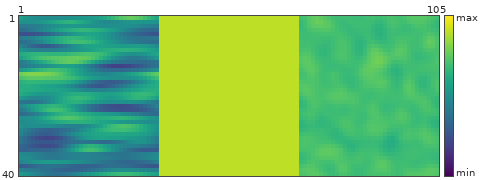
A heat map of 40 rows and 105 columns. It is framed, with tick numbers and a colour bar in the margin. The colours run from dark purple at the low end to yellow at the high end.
It is made of 1 by 3 panels. Panel 1,1: middling, streaked across, strong in contrast. Panel 1,2: very high, flat. Panel 1,3: high, blotchy, faint in contrast.
